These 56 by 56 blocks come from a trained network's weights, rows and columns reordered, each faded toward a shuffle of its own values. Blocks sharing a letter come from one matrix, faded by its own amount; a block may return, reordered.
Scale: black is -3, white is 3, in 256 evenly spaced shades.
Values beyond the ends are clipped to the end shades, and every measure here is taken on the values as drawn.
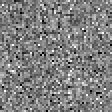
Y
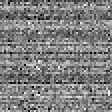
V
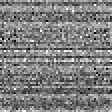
V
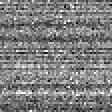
V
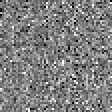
Y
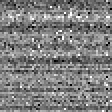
V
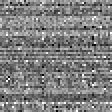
V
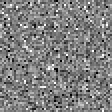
Y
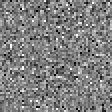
Y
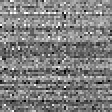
V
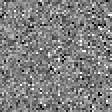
Y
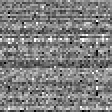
V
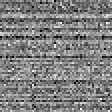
V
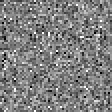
Y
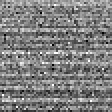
V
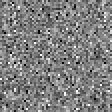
Y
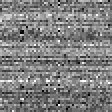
V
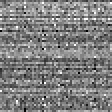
V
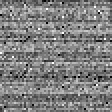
V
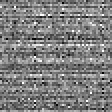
V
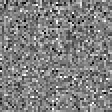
Y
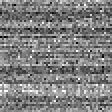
V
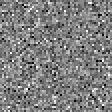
Y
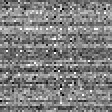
V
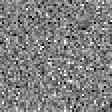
Y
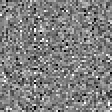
Y
